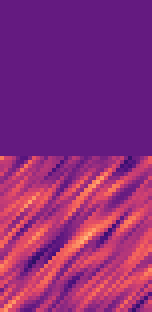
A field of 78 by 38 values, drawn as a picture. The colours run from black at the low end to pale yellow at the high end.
It is made of 2 by 1 panels. Panel 1,1: low, flat. Panel 2,1: middling, slanting up to the right, strong in contrast.
